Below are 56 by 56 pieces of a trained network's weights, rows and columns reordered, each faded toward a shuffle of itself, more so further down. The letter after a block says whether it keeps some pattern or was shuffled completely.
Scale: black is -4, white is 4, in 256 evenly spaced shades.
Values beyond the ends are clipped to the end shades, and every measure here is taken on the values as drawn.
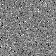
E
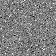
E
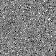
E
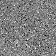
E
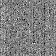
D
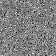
E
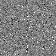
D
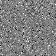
D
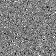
E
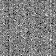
D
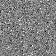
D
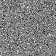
E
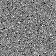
E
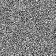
D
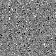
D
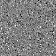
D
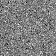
E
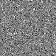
D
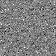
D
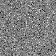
D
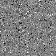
D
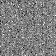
D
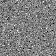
E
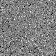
E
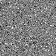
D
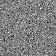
E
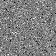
E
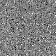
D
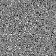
D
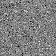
E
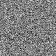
D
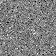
E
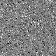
E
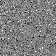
E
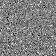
E
